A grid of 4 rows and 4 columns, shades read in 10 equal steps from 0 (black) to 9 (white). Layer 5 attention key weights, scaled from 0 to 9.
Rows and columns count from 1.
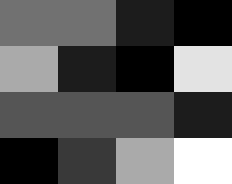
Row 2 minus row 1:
2 -3 -1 8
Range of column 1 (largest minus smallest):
6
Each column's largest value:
6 4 6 9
